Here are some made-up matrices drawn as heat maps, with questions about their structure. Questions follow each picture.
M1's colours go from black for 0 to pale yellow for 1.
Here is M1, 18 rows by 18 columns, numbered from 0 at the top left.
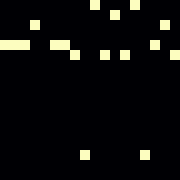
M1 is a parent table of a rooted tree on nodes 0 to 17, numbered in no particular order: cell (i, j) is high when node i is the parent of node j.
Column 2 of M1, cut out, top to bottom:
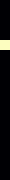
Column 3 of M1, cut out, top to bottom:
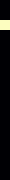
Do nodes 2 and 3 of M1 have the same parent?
no
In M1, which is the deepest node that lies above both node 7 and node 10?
5
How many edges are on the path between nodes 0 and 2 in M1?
2
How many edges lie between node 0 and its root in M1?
1
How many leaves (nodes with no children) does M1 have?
12
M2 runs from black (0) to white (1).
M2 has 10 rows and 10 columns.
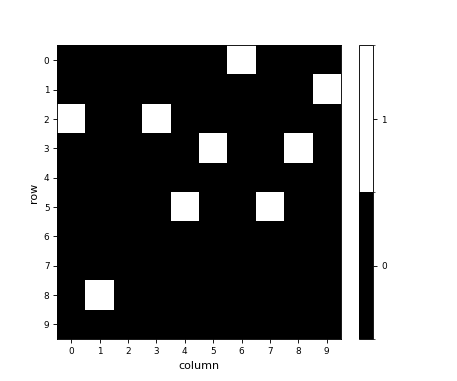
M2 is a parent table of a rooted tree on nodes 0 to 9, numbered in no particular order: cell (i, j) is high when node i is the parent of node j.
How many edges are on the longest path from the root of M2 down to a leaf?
4
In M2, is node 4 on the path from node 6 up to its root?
no
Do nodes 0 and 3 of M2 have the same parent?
yes
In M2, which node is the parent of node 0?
2
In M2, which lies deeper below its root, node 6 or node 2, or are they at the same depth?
node 6
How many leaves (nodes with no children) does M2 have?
4
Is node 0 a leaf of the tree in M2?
no
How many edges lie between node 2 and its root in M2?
0
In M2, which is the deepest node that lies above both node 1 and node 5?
3
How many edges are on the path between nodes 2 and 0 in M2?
1
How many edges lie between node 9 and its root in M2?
4
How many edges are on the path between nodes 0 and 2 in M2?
1
